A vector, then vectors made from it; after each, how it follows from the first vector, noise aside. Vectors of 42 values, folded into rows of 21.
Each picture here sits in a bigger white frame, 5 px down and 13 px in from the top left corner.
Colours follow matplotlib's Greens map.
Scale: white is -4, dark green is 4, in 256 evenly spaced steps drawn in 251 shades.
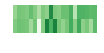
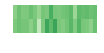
shrunk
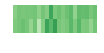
shrunk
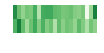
wrapped around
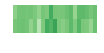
shrunk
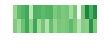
wrapped around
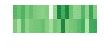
wrapped around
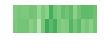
shrunk
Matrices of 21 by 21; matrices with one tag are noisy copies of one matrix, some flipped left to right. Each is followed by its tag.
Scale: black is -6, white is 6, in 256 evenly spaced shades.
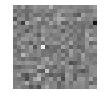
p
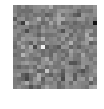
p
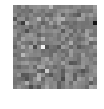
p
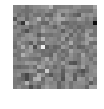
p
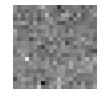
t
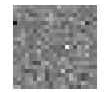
p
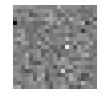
p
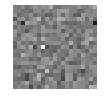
p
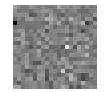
p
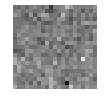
t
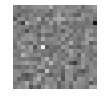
p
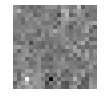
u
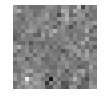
u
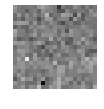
t
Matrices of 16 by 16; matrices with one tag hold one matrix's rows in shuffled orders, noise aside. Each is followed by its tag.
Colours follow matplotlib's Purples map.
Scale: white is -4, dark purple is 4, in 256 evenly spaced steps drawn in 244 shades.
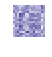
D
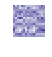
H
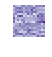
H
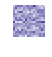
H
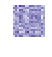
D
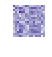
D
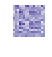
D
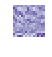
H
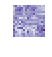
H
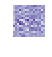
D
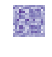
D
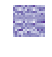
H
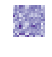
D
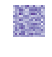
D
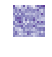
H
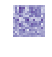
D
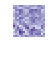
D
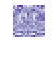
H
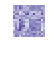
D
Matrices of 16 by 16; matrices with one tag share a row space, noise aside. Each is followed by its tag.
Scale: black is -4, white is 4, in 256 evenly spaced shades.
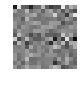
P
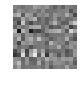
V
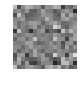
P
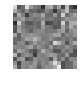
P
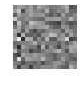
V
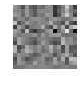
P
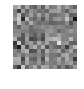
V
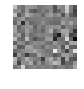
P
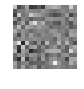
V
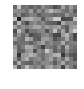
P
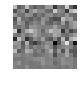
P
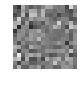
V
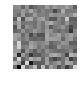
V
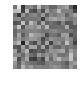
V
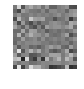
V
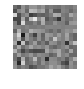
V
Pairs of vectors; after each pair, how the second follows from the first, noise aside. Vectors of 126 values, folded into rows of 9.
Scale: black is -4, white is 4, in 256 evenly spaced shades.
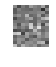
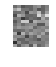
wrapped around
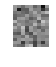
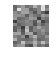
negated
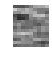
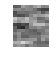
wrapped around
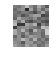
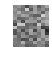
negated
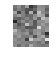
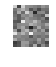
wrapped around
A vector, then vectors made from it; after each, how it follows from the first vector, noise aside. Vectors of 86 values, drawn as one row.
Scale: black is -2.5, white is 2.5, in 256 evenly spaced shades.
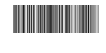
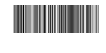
wrapped around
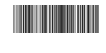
reversed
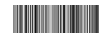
negated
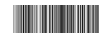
reversed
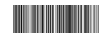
wrapped around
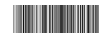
reversed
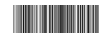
reversed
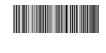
wrapped around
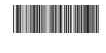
wrapped around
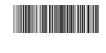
reversed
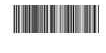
wrapped around
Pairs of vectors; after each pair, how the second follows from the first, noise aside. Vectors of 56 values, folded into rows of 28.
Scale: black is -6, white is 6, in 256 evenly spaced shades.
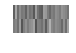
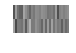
wrapped around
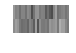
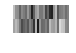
scaled up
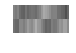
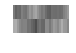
wrapped around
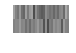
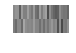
wrapped around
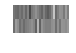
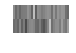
wrapped around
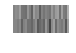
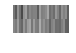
wrapped around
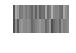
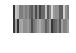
scaled up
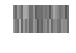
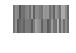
wrapped around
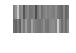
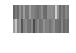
wrapped around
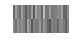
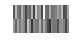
scaled up
